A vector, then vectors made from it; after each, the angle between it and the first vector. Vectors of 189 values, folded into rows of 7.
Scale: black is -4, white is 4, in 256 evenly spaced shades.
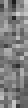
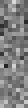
partly opposed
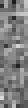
nearly parallel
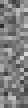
partly aligned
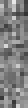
nearly opposite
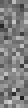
orthogonal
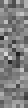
partly aligned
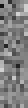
partly aligned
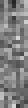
nearly parallel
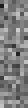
partly aligned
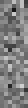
orthogonal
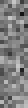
partly opposed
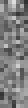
nearly opposite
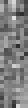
nearly opposite
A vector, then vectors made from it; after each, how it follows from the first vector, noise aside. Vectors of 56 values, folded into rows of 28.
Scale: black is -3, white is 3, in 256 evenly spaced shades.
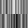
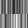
negated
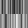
negated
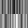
negated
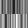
negated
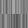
shrunk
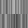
shrunk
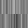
shrunk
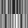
negated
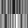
negated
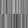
shrunk
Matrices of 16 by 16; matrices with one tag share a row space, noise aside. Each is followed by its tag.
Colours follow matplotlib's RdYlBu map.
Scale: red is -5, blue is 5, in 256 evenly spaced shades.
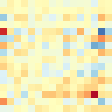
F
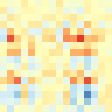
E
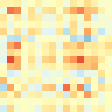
E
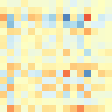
E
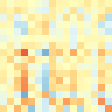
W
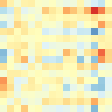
F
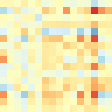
F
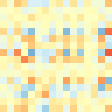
W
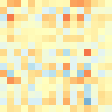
E
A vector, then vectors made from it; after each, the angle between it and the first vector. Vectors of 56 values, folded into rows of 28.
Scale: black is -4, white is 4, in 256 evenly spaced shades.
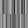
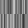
partly opposed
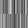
nearly parallel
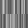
nearly opposite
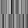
orthogonal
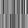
nearly parallel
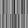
nearly parallel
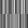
nearly opposite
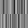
nearly parallel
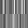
nearly opposite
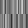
partly opposed
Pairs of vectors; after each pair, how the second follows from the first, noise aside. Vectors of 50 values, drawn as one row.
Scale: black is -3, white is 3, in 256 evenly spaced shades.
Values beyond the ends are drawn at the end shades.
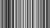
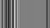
partly zeroed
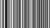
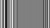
partly zeroed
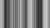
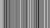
partly zeroed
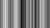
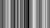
reversed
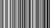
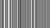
partly zeroed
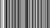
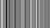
partly zeroed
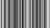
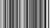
reversed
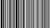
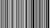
reversed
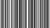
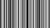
negated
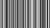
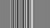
partly zeroed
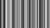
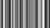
reversed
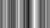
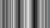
negated
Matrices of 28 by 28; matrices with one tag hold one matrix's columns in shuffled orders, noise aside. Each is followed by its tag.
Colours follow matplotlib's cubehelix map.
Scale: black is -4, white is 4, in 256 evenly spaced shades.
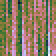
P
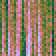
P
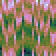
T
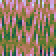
T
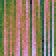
P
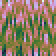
T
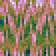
T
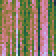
P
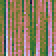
P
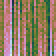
P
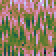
T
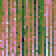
P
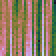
P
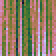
P
